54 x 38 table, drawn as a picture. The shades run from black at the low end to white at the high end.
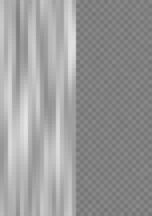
It is made of 1 by 2 panels. Panel 1,1: high, streaked downward. Panel 1,2: middling, checkered, faint in contrast.
